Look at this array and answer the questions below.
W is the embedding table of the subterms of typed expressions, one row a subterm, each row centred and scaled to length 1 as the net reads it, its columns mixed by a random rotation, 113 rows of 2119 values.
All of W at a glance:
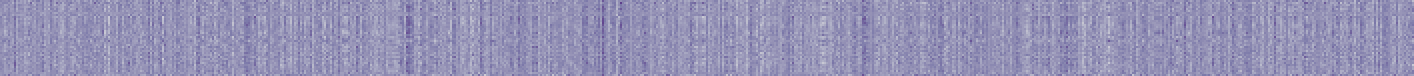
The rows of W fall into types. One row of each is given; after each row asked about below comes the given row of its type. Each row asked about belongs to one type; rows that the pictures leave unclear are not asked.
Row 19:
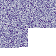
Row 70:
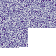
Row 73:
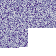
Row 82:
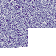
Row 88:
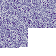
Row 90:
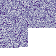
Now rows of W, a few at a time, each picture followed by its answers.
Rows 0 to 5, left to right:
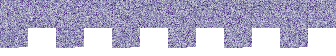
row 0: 19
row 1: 82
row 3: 90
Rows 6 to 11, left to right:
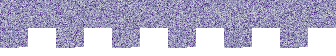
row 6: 82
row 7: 90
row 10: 70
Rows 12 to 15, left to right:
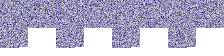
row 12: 90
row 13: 90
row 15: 73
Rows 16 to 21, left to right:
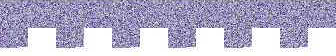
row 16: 70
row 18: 82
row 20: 90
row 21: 90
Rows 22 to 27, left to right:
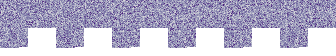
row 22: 73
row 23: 19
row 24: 82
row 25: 70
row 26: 88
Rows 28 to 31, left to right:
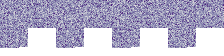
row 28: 88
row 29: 70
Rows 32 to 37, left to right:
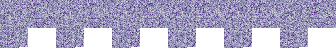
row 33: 88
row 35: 73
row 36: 73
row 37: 73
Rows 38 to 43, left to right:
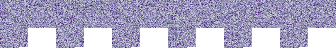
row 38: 90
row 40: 90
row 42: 73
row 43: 90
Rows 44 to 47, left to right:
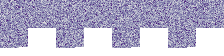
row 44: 82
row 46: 70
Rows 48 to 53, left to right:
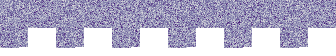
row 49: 70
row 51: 90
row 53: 70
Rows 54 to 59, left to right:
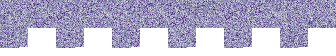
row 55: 73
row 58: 73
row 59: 19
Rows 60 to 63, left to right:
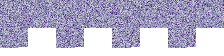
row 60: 90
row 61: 19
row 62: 90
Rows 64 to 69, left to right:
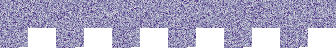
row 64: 88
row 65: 73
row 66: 88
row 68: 73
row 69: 88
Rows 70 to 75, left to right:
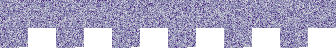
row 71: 70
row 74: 88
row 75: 70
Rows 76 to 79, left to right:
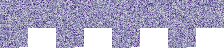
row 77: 82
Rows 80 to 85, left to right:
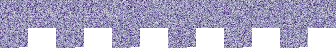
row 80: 73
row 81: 73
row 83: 19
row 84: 90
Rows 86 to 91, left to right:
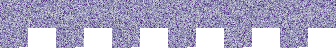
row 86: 70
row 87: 88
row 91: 70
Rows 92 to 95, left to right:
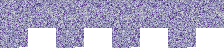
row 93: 70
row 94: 70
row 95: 73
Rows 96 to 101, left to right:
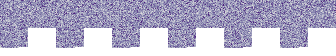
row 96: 70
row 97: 82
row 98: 90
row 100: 73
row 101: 70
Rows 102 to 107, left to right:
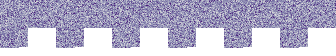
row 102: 19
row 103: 82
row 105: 70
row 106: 73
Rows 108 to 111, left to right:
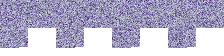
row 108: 73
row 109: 90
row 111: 19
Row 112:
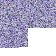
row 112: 19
